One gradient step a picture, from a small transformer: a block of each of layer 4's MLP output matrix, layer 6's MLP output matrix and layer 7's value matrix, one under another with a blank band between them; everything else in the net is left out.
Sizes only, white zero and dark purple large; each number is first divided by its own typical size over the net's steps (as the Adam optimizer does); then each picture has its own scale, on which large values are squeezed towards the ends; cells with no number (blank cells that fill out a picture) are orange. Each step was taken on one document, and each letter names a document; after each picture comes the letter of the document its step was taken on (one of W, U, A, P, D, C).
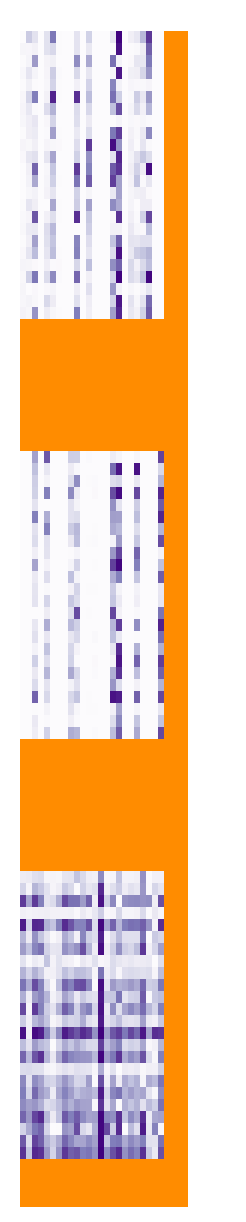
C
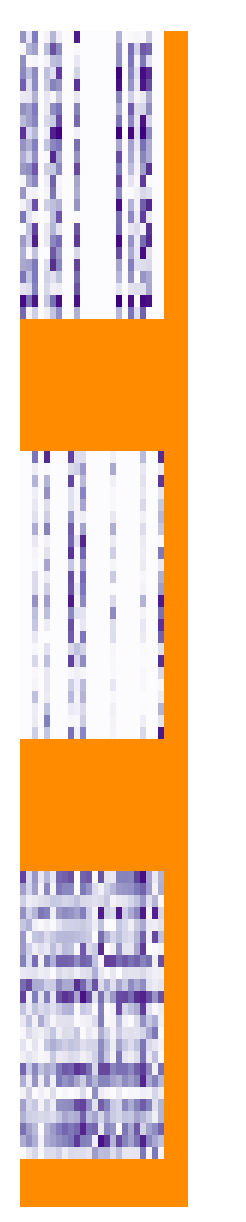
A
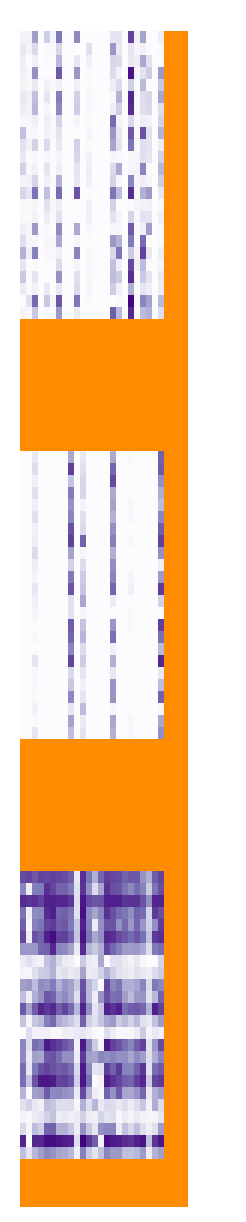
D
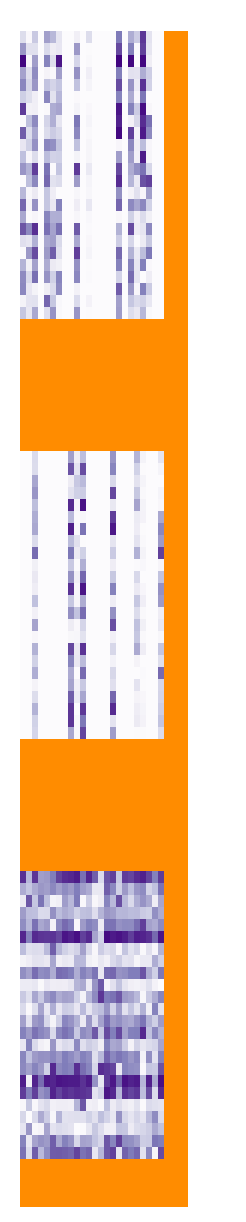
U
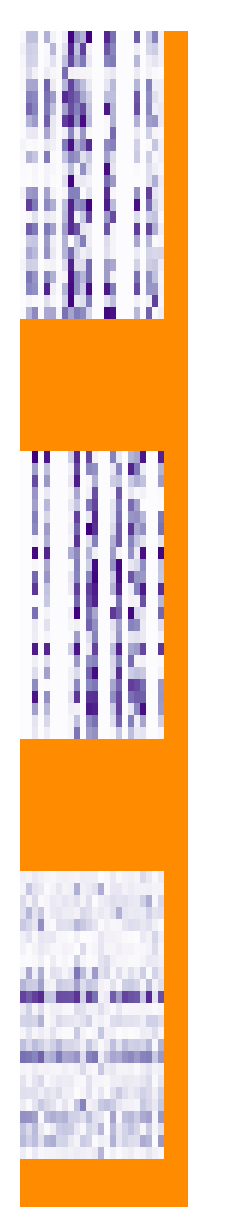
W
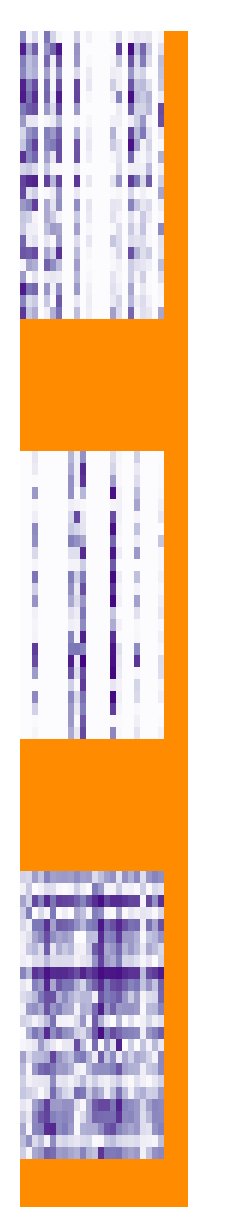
U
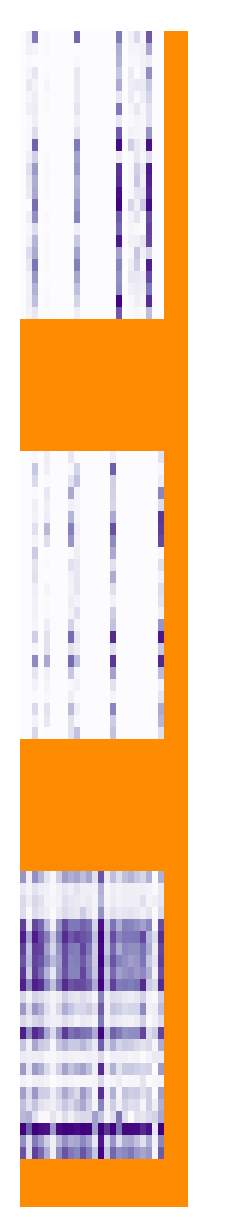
C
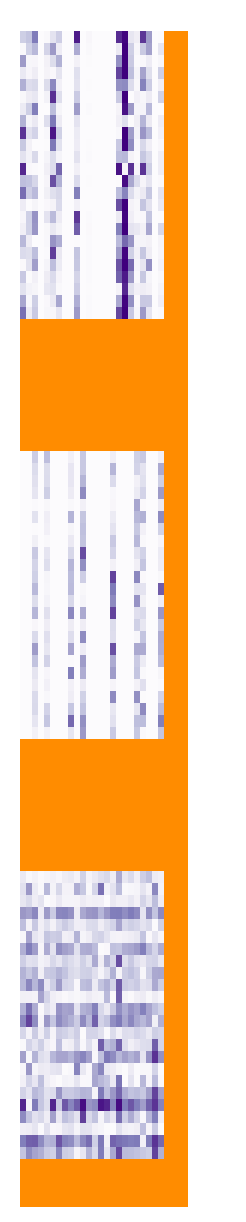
A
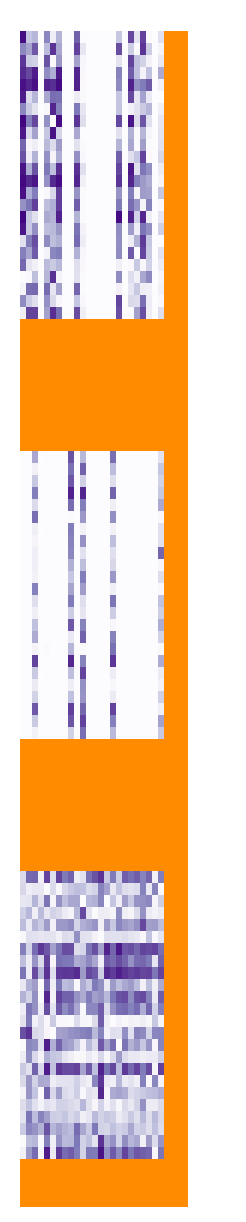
U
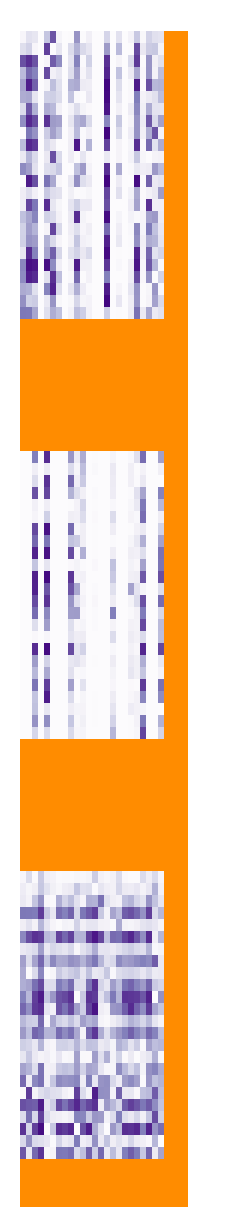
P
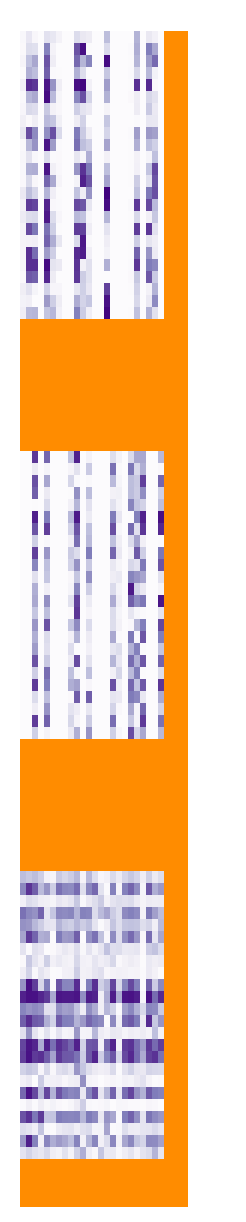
W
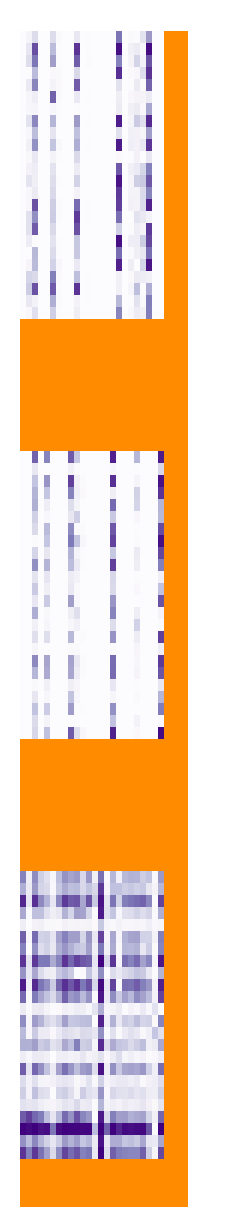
C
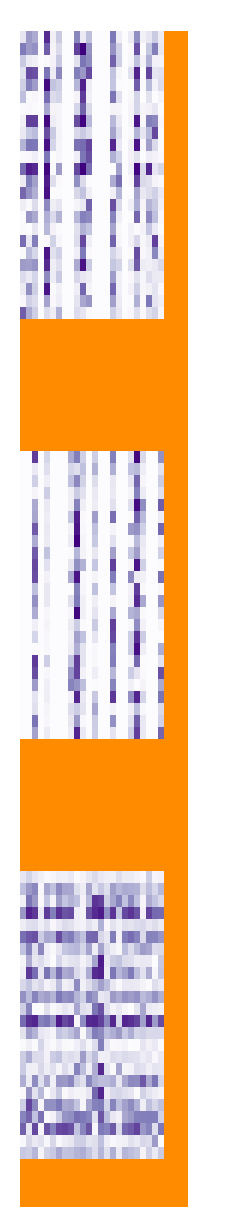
W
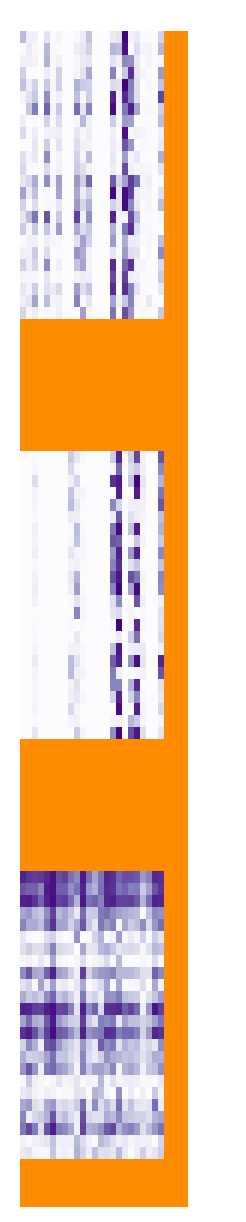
D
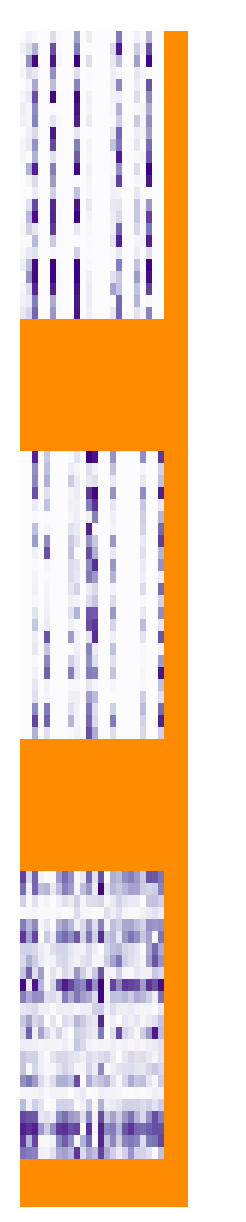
C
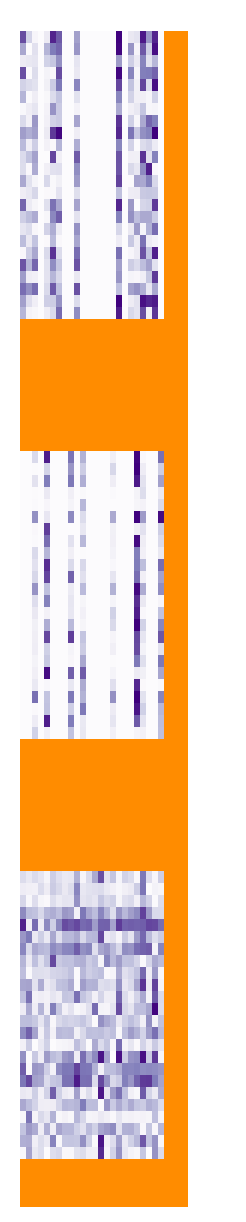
A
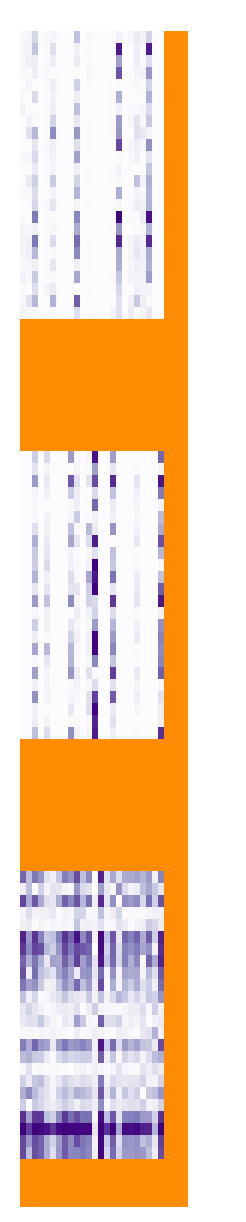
C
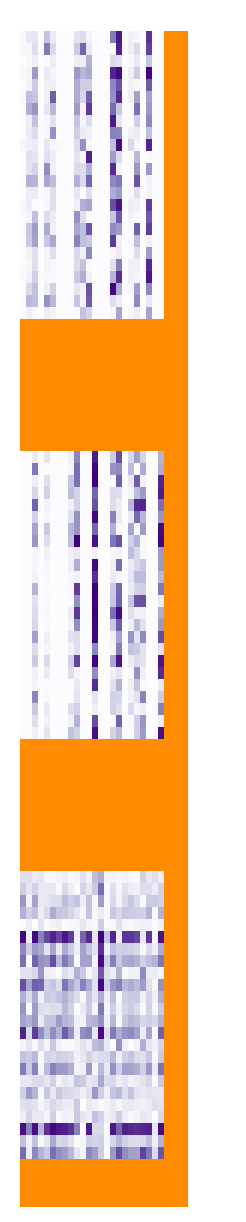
C
